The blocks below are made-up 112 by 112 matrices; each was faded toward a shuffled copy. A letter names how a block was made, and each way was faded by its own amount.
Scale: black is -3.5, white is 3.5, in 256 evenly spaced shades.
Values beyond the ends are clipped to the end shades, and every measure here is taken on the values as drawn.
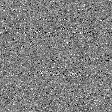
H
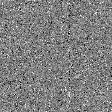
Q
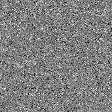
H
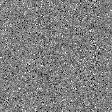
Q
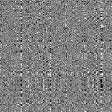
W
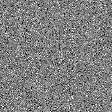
Q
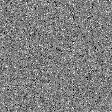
Q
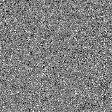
Q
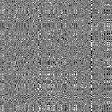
W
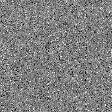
Q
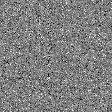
Q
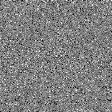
H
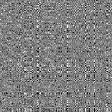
W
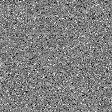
H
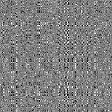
W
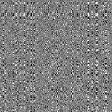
W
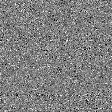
H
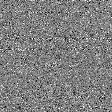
H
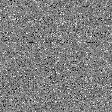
H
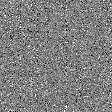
Q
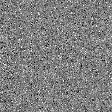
Q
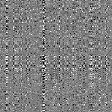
W
